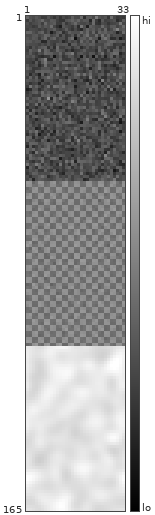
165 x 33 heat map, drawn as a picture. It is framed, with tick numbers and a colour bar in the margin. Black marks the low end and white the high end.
It is made of 3 by 1 panels. Panel 1,1: low, fine-grained. Panel 2,1: middling, checkered. Panel 3,1: very high, blotchy, faint in contrast.
